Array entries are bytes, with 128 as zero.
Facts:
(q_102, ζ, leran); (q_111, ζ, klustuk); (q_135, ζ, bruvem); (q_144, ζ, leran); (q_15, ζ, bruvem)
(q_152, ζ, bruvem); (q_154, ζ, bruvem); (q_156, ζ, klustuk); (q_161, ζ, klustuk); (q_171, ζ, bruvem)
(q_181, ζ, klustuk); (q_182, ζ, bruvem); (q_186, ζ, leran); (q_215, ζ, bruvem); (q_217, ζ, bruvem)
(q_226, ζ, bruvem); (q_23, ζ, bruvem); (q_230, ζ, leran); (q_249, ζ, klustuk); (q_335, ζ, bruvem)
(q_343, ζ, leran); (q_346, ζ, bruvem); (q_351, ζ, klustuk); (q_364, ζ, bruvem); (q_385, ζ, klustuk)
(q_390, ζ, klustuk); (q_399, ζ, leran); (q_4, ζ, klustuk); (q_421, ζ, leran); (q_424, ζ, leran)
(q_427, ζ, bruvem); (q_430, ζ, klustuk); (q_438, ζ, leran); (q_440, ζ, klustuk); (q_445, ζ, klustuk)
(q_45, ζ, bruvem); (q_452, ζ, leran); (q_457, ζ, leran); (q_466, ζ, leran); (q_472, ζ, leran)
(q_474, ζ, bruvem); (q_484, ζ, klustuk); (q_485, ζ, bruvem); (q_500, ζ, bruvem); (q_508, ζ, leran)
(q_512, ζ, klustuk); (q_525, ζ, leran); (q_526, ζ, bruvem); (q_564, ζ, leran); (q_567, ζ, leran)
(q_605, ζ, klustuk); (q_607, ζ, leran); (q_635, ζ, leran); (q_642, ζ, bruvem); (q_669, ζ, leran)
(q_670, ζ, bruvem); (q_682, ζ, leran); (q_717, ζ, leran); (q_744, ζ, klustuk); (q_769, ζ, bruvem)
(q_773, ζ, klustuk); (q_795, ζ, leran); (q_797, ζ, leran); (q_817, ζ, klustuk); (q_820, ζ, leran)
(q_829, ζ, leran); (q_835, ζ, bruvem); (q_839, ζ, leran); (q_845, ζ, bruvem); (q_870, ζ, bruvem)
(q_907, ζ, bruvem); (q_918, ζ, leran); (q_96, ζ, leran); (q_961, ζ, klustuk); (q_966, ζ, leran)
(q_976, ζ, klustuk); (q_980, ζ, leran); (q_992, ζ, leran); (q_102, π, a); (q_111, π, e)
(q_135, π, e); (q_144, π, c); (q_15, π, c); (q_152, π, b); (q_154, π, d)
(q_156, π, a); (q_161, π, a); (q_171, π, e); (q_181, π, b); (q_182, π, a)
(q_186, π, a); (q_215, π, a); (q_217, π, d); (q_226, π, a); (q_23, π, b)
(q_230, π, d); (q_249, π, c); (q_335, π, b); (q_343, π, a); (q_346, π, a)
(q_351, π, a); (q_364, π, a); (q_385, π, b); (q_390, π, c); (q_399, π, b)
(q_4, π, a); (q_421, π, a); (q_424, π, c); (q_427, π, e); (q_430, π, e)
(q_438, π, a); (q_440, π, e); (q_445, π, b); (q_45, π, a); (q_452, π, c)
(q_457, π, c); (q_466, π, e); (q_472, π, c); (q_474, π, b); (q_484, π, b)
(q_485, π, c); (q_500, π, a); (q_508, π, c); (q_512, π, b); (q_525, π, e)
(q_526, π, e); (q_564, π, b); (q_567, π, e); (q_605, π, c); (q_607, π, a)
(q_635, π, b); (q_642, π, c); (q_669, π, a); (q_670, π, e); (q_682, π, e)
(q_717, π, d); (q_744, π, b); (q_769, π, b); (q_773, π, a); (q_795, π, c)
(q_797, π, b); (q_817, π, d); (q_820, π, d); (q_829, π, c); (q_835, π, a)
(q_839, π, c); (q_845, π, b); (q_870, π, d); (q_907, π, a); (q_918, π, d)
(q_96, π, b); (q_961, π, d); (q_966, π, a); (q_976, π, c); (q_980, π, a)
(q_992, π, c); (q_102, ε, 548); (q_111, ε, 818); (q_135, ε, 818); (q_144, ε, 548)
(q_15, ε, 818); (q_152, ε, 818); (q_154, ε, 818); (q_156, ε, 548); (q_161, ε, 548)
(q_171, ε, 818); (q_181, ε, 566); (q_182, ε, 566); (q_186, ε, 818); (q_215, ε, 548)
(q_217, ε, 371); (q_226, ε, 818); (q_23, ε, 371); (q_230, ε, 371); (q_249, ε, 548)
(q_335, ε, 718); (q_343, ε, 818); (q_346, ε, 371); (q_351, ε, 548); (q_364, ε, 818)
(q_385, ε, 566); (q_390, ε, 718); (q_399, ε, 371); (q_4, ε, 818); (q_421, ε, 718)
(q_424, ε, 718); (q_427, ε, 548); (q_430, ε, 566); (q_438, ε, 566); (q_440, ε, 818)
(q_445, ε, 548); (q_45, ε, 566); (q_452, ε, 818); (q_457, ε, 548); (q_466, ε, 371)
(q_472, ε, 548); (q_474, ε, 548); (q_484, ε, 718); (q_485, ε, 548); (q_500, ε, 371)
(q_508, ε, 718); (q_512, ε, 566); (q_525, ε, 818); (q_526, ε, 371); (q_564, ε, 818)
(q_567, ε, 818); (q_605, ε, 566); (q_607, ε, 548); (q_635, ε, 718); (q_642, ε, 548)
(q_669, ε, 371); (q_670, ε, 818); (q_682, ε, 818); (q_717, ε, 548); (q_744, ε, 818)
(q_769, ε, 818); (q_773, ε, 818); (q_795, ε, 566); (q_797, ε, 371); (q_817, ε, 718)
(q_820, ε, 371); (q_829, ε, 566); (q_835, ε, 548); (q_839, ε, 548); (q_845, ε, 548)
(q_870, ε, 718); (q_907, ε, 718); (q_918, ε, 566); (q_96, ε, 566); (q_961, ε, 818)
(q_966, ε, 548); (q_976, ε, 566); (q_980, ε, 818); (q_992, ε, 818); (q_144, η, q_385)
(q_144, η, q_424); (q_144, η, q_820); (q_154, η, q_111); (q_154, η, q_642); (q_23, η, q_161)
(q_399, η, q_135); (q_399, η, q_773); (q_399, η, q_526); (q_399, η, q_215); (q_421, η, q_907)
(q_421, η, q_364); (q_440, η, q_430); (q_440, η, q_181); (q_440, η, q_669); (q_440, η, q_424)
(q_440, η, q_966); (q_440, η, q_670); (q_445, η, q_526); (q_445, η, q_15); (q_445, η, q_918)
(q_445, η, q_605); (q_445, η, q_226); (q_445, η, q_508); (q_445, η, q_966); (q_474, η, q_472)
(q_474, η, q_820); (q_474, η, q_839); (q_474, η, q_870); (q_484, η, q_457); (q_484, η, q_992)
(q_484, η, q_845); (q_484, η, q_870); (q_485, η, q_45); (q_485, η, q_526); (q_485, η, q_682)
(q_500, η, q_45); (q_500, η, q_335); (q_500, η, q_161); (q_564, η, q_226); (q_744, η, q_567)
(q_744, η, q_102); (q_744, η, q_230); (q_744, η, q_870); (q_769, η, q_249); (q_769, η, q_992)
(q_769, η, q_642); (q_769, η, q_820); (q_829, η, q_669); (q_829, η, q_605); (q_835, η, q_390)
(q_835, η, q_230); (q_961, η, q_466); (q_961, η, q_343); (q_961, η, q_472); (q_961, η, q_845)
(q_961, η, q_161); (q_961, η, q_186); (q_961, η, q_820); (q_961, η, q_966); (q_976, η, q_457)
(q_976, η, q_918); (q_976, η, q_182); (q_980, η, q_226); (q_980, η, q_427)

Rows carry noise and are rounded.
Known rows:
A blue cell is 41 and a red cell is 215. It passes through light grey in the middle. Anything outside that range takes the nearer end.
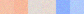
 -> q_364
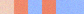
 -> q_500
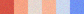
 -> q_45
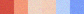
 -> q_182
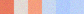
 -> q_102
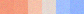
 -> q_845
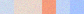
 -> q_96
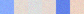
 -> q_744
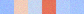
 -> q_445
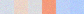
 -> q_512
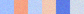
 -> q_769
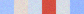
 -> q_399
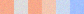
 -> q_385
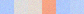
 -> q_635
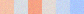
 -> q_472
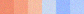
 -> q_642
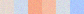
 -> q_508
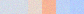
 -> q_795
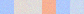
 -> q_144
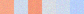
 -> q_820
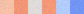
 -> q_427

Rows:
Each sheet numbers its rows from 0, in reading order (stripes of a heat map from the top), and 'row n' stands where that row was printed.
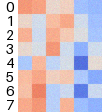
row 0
q_907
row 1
q_773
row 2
q_918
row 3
q_567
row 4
q_154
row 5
q_335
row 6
q_835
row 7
q_346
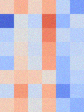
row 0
q_135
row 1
q_564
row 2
q_829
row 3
q_976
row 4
q_484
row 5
q_15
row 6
q_171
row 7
q_226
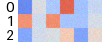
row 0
q_980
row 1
q_230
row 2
q_961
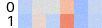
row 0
q_4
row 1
q_421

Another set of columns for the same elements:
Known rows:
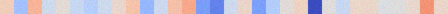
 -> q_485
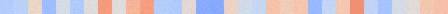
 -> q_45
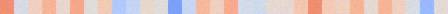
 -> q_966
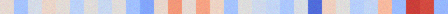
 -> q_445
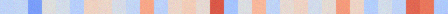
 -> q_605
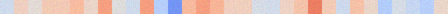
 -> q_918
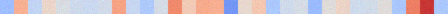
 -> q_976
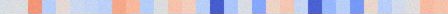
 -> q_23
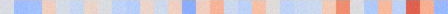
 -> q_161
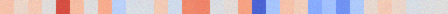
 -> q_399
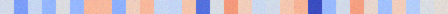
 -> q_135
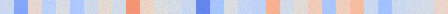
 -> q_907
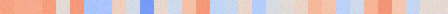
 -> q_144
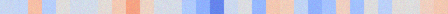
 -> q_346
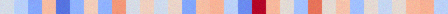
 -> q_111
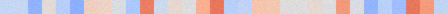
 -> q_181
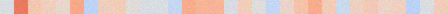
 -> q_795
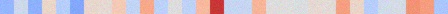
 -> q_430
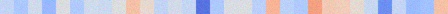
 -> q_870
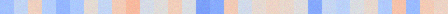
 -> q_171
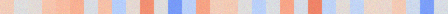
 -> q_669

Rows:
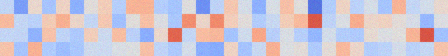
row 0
q_526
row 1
q_508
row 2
q_440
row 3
q_845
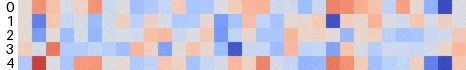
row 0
q_102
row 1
q_427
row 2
q_335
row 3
q_474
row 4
q_230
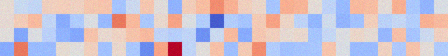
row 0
q_682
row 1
q_769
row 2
q_670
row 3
q_744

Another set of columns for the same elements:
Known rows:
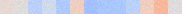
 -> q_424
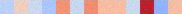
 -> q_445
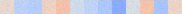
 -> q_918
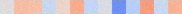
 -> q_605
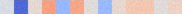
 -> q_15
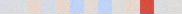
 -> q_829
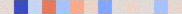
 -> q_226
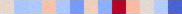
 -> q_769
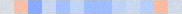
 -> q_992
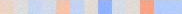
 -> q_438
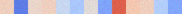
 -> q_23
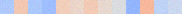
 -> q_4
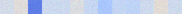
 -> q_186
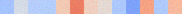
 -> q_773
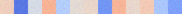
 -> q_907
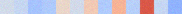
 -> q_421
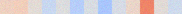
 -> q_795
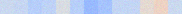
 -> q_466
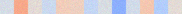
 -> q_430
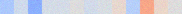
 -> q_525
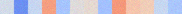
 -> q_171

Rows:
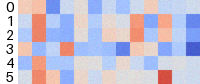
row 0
q_102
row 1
q_484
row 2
q_744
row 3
q_870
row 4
q_111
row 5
q_976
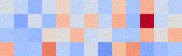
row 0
q_635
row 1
q_399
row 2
q_682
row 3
q_845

